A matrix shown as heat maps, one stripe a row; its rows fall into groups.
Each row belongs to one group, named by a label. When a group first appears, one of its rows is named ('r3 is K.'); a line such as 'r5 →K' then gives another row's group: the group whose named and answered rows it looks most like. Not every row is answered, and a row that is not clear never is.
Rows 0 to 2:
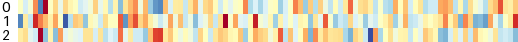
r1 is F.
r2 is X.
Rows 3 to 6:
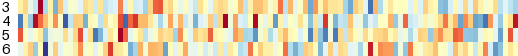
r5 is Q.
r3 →X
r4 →F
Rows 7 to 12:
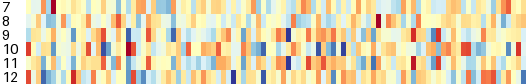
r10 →Q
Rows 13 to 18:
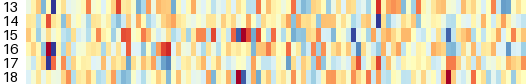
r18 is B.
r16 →X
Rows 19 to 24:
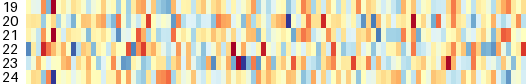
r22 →F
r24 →X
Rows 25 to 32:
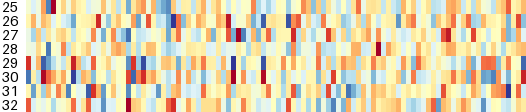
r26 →Q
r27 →B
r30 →F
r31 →B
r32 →Q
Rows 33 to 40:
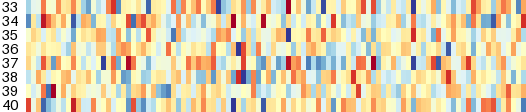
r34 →F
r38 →B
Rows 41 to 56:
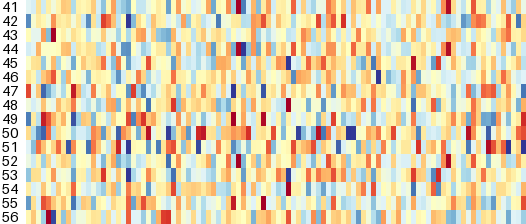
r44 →B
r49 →F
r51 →B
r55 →F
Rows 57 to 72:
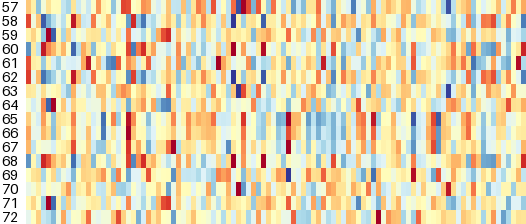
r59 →X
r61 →Q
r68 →F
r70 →B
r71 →X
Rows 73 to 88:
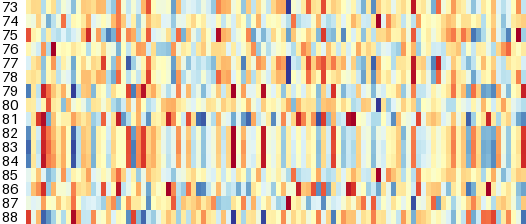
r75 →Q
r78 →Q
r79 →F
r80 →X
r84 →F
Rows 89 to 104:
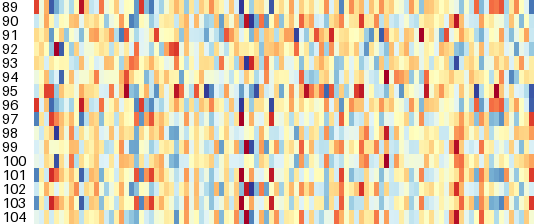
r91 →Q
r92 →X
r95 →B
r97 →F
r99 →B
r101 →F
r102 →B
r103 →F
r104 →B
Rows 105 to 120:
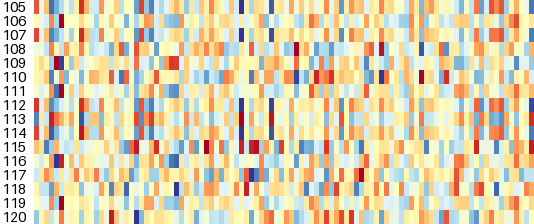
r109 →X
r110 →Q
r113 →F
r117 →B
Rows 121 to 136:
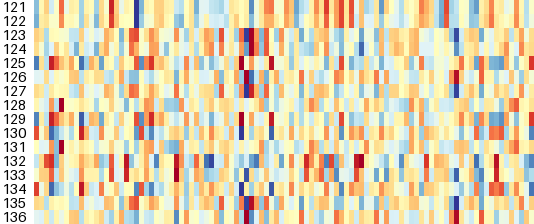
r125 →F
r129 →F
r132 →B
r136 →B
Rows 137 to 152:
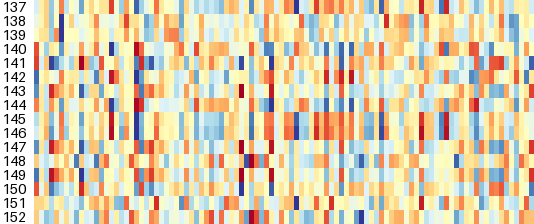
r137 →Q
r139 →X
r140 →Q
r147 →F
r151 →Q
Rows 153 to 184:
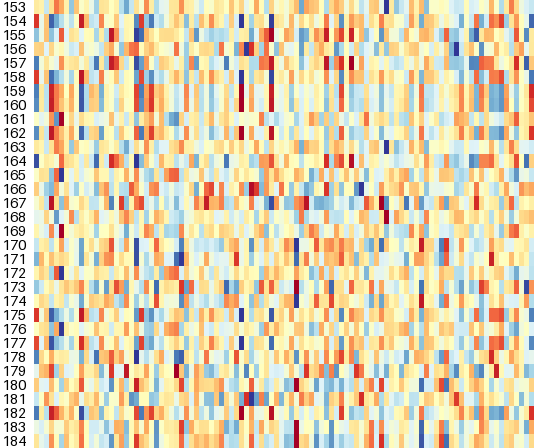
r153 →X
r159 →F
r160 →F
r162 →F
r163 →X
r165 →X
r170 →Q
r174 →Q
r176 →X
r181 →B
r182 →F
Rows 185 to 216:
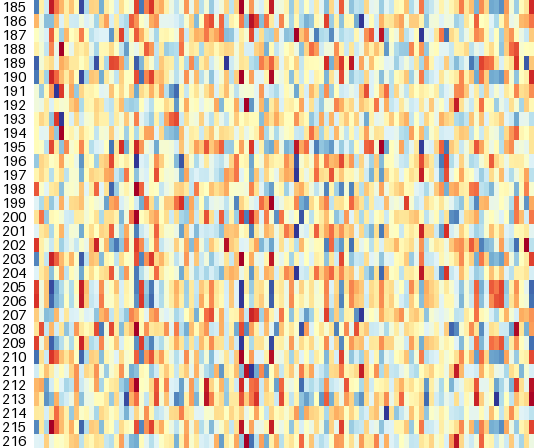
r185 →F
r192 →B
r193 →X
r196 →Q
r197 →Q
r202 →Q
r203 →F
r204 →Q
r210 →F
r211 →B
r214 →X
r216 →B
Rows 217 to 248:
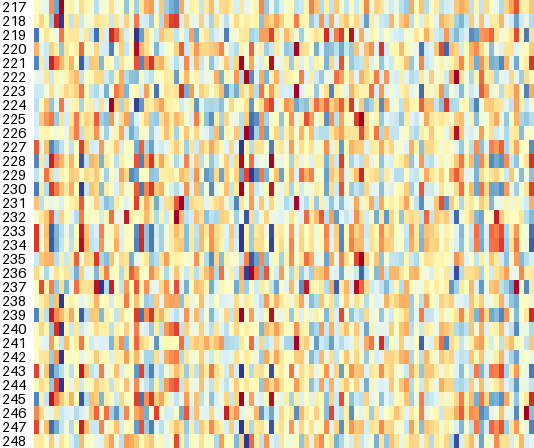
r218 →X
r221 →F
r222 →B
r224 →Q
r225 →B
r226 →B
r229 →B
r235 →B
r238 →X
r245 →F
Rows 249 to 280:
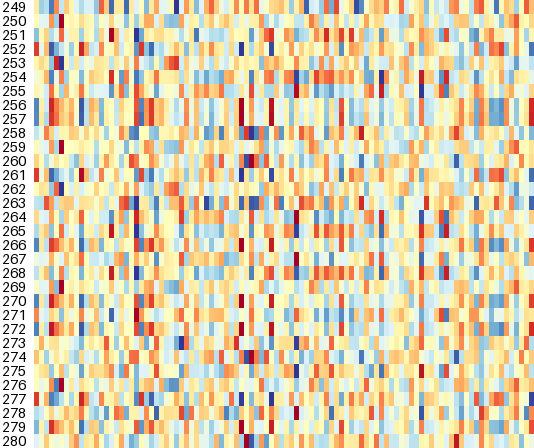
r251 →Q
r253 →X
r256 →F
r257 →F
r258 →B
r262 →X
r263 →B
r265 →Q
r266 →F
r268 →Q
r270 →F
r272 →F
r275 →Q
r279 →F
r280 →B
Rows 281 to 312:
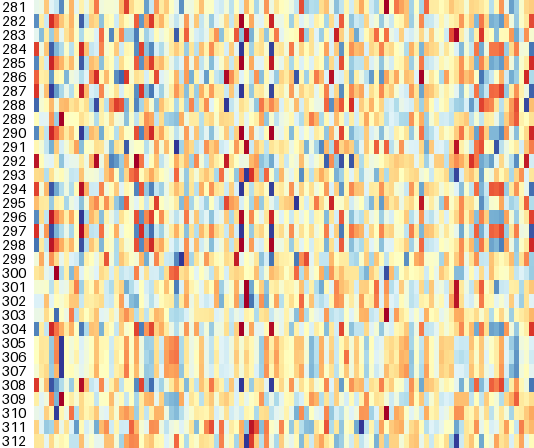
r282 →F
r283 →B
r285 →F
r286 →Q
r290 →F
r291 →B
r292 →Q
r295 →Q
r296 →F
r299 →Q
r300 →X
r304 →F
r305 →X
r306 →X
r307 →X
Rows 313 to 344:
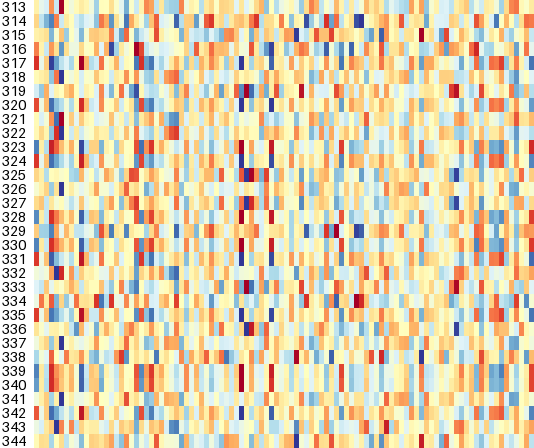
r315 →Q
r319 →B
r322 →X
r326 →X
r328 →F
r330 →F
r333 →B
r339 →F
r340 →F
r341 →X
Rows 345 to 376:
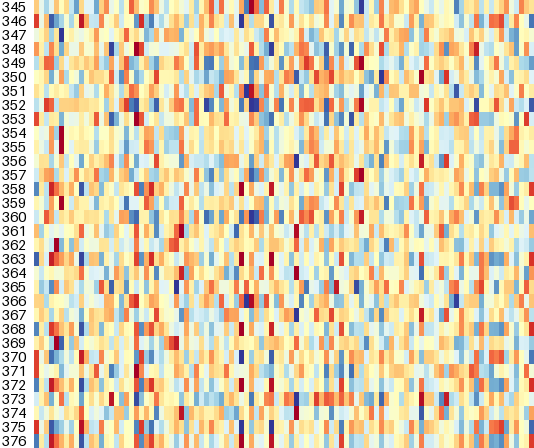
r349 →B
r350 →Q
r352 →B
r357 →B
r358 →F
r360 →B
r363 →F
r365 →B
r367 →Q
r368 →F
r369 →X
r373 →Q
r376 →F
